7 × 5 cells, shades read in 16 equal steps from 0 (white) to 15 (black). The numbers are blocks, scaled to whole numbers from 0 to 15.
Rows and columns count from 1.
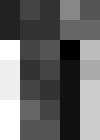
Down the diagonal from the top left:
13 12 10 14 3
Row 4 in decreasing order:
14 12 11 5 1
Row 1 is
13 11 12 7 10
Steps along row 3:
up down up down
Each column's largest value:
13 12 12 15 10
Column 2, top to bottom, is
11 12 11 12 11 9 10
